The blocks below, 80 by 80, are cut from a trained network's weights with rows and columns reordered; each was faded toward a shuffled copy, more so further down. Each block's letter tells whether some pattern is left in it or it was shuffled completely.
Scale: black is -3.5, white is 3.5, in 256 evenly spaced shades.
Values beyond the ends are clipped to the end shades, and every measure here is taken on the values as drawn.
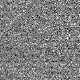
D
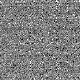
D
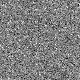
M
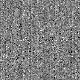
D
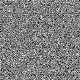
D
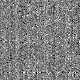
D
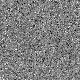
M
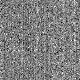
D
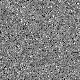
M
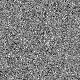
M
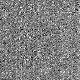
D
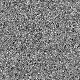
M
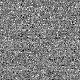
D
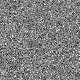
D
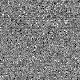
D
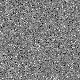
M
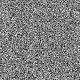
D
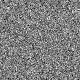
M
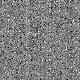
D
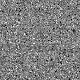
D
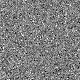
M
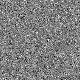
M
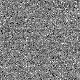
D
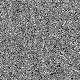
M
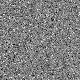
M
